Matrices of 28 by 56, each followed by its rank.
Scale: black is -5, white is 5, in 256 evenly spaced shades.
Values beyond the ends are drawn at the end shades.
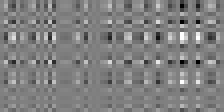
one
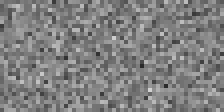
full rank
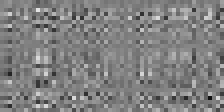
three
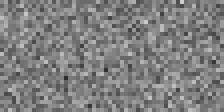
full rank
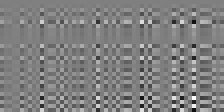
one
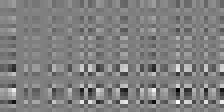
one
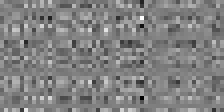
three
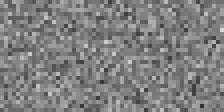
full rank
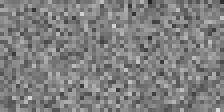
full rank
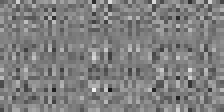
three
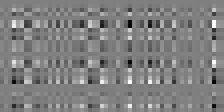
one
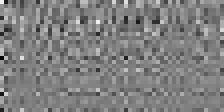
three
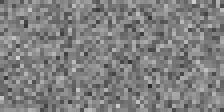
full rank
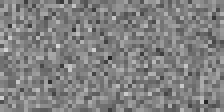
full rank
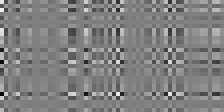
one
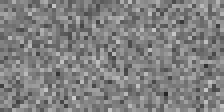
full rank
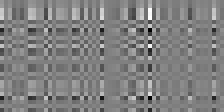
one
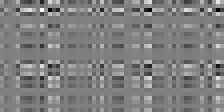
one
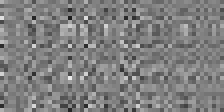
three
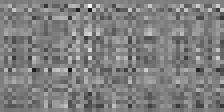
three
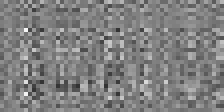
three
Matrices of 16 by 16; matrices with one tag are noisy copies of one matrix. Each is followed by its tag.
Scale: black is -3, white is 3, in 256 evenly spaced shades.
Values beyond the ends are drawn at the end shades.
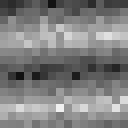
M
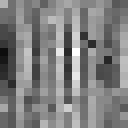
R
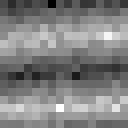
M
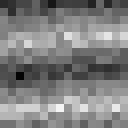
M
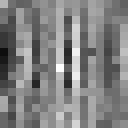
R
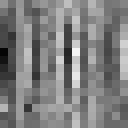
R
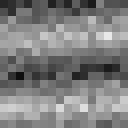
M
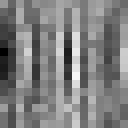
R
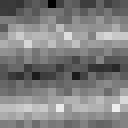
M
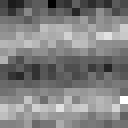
M
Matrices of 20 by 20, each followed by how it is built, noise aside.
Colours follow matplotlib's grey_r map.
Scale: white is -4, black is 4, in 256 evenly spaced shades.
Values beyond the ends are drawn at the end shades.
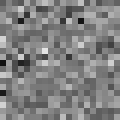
low rank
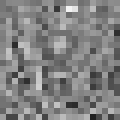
low rank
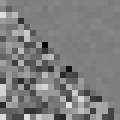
lower triangular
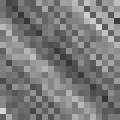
Toeplitz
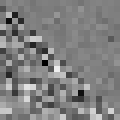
lower triangular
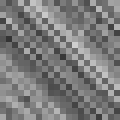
Toeplitz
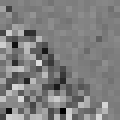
lower triangular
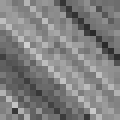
Toeplitz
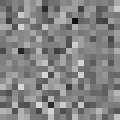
low rank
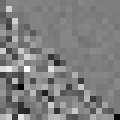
lower triangular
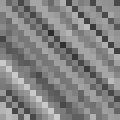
Toeplitz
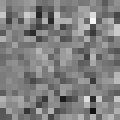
low rank
